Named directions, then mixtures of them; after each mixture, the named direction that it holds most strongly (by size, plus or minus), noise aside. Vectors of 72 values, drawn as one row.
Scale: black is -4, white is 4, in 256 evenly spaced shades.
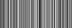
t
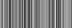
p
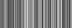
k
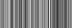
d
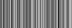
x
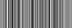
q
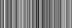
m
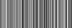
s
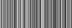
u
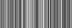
k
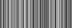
p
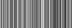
u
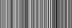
d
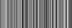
s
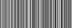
p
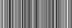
p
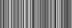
p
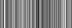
m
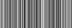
p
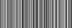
s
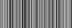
p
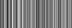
m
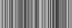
d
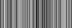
m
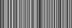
t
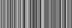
u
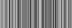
t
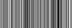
k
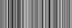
q
